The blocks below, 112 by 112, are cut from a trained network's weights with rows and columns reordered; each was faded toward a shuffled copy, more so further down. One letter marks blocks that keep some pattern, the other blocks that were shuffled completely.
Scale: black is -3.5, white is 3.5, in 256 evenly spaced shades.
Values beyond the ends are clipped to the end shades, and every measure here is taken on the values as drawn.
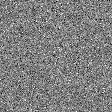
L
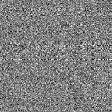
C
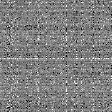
C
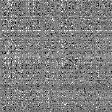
C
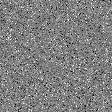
L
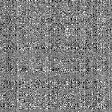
C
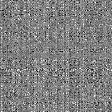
C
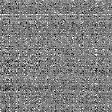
C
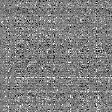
C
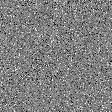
L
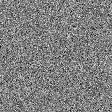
L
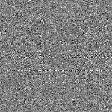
C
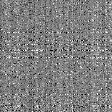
C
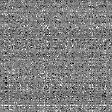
C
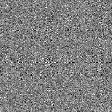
C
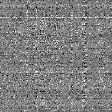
C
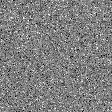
L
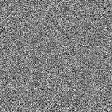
C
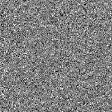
C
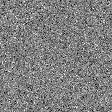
L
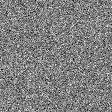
L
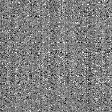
C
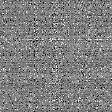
C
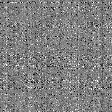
C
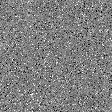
L
